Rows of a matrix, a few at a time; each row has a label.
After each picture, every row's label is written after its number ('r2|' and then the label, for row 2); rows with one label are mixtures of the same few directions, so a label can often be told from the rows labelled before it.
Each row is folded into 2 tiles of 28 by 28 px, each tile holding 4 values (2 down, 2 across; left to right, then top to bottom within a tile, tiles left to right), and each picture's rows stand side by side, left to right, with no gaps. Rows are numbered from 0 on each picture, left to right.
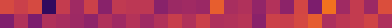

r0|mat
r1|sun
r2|mat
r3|mat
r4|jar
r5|sun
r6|sun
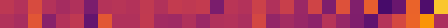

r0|jar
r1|jar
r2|jar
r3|mat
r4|jar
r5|sun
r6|sun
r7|sun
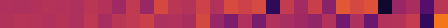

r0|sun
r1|jar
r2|sun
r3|jar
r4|mat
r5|sun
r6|mat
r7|jar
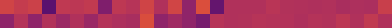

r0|mat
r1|mat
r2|jar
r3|sun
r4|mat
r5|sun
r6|mat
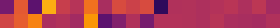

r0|sun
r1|jar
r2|mat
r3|jar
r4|sun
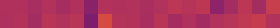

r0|jar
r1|jar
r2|jar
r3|mat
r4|sun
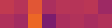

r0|jar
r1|mat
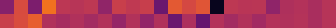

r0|sun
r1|mat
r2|mat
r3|mat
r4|mat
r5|jar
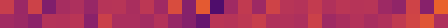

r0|sun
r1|jar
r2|sun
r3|sun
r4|sun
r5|jar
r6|mat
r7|sun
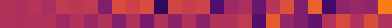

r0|sun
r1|mat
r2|mat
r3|mat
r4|jar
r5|sun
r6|mat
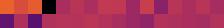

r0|mat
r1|sun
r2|sun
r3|sun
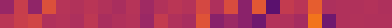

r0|sun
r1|jar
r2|jar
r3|jar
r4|sun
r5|jar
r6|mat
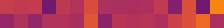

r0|mat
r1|jar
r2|mat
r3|sun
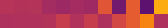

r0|mat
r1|mat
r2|sun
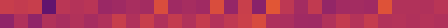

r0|mat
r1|mat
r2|mat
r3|mat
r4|sun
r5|sun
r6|mat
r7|mat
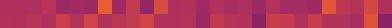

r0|mat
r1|mat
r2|sun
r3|jar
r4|jar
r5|mat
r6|jar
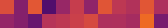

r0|sun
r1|sun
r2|jar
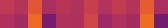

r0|jar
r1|jar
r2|jar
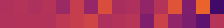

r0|sun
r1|sun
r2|jar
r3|sun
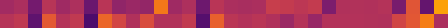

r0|jar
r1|jar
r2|mat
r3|jar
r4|mat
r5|mat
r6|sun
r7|sun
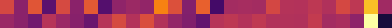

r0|sun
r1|sun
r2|mat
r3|sun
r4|mat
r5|jar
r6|jar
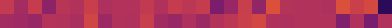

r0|sun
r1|jar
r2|jar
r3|mat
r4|sun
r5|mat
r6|mat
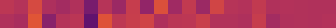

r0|jar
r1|jar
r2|sun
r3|sun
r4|jar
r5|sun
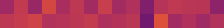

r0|sun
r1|sun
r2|jar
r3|mat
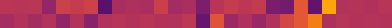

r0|mat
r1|mat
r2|mat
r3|jar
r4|mat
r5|sun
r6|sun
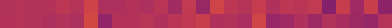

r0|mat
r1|jar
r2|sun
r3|sun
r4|jar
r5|mat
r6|sun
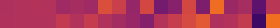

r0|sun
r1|mat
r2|sun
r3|sun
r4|jar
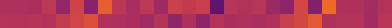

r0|mat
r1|sun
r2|sun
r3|mat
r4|mat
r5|sun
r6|jar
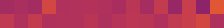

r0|mat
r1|jar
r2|sun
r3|sun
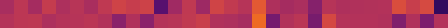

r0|sun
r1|sun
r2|mat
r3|sun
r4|jar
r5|jar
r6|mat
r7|mat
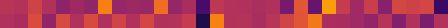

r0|jar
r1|mat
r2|mat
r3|jar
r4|jar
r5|sun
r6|sun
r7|mat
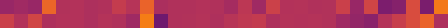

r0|mat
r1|jar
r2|jar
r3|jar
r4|sun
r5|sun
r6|sun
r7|sun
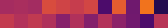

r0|mat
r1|mat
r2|sun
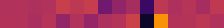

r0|jar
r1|mat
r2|jar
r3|sun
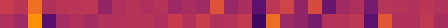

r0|jar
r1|mat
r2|sun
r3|mat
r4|jar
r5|sun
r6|jar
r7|jar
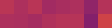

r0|sun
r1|jar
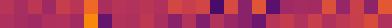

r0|sun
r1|jar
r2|jar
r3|mat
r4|sun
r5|mat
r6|sun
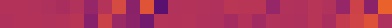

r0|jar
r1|jar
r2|sun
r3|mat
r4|mat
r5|jar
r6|sun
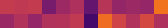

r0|mat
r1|jar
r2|mat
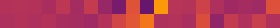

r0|mat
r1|sun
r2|sun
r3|jar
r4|mat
